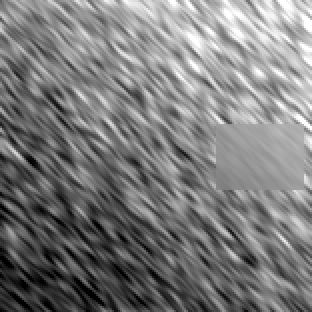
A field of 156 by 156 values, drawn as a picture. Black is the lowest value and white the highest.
Ninth with the lowest average: bottom left. Ninth with the highest average: top right. Slope: up to the top right. Odd patch: calmer, in the middle right. Grain: diagonal, down to the right. Calmest part: middle right.
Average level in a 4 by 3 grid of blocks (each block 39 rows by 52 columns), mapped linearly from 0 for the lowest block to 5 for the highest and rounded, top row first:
345
234
123
012
